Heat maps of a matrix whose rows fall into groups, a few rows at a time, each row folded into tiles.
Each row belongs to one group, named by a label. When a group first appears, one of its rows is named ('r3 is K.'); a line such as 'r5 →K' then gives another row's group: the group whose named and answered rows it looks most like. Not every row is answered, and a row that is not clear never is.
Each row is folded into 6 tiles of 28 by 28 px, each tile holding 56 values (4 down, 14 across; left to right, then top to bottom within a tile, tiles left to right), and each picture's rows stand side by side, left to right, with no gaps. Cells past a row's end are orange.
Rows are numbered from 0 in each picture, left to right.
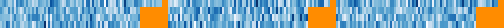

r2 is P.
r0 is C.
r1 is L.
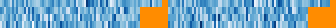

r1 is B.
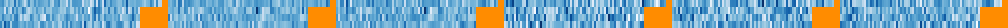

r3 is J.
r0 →P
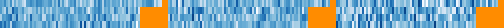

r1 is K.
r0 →P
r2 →B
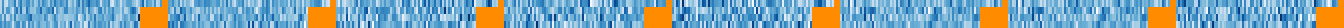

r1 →P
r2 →L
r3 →B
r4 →P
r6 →K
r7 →J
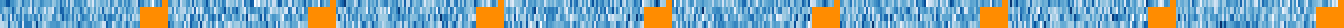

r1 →B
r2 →J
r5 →B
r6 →J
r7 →C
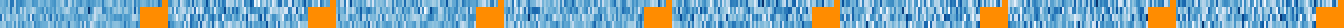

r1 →B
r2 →K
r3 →K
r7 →J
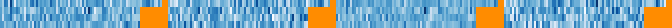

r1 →L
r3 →L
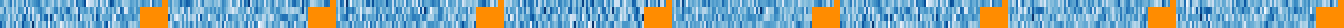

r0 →B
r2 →P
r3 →L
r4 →P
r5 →B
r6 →K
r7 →K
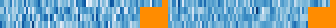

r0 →B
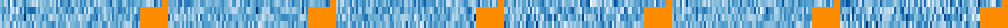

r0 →K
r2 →L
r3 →B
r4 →K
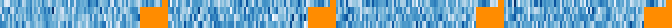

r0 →L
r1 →L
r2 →P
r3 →P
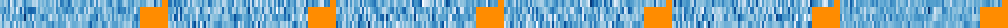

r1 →J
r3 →C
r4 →J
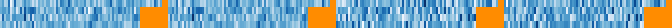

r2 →L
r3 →L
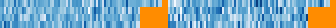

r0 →P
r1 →L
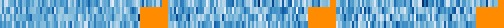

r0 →L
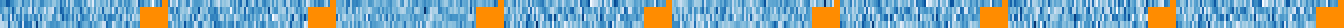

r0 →J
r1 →L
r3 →B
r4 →L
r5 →B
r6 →J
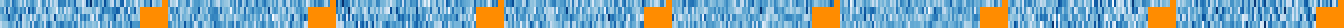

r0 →C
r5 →K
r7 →L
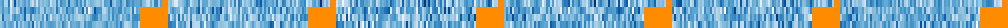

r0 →K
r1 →L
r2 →L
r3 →C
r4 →J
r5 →P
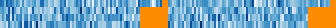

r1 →B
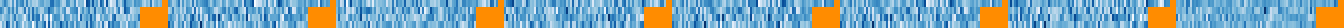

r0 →C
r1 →B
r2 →K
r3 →J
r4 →B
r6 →J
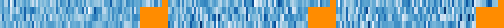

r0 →K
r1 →B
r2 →L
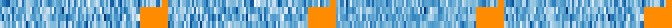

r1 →B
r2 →P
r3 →J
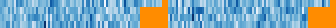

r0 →C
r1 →K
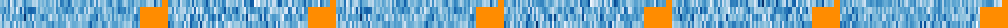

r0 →K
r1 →B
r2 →K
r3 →B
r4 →C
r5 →P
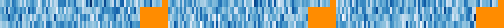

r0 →C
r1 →C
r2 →L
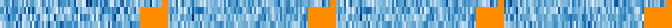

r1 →K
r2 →K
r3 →J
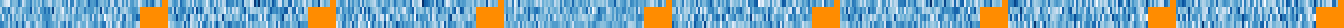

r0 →L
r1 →C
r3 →K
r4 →B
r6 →J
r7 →J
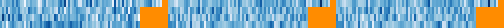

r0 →C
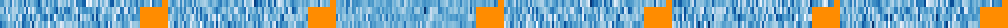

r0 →B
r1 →C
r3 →C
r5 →B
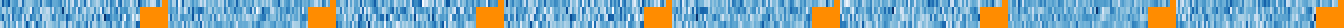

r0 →J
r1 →K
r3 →J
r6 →P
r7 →L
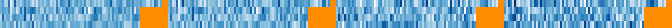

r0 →K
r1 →K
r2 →C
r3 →P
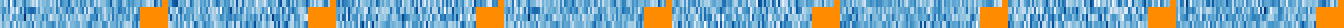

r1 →J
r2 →J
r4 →C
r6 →B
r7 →P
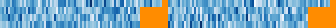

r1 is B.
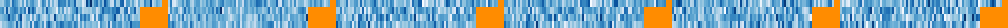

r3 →B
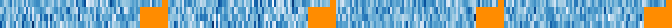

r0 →B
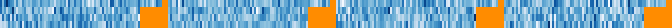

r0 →J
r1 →K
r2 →L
